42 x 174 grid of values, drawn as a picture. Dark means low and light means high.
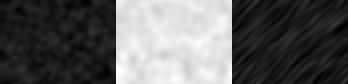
It is made of 1 by 3 panels. Panel 1,1: very low, blotchy, faint in contrast. Panel 1,2: very high, blotchy, faint in contrast. Panel 1,3: very low, slanting up to the right, faint in contrast.
